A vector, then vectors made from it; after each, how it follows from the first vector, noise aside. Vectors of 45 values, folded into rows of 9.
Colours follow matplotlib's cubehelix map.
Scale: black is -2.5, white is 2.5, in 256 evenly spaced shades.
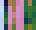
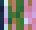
negated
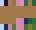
partly zeroed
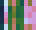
negated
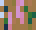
partly zeroed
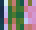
negated
